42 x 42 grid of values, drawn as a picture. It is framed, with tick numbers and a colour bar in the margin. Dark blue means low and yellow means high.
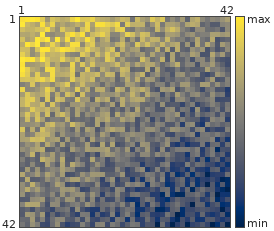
Mirror symmetry: none. Ninth with the lowest average: bottom right. Slope: up to the top left. Grain: fine.
